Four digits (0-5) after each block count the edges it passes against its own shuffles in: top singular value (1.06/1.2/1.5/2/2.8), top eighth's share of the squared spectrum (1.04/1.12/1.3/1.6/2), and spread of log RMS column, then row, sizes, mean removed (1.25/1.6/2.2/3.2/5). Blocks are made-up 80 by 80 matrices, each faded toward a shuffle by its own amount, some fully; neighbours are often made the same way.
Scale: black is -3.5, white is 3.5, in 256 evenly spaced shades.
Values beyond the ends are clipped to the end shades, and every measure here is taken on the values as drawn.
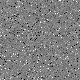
2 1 0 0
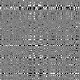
5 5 3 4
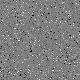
0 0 0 0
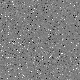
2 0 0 0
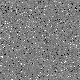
1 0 0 0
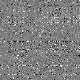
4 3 1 2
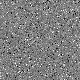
0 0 0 0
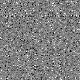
3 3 1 2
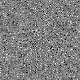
3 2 1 1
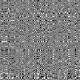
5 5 3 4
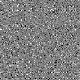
4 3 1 2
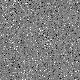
0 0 0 0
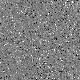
2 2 0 0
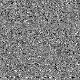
1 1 0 2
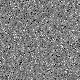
0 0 0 0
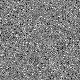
0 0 0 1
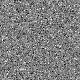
0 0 0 0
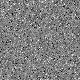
0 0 0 0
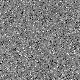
0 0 0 0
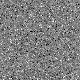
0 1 0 1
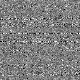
2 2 0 3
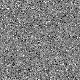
0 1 0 2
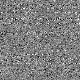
1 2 0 3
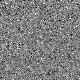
0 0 0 1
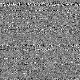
2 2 0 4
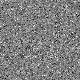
0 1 0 1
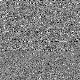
1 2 0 3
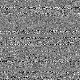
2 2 0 4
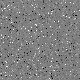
1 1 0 0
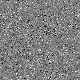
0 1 0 1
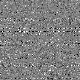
2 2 0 3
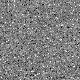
0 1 0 1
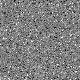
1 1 0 1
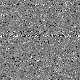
2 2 0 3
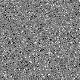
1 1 0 2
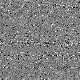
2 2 0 3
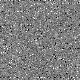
1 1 0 1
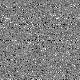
2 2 0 3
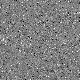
1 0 0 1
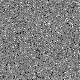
2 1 0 0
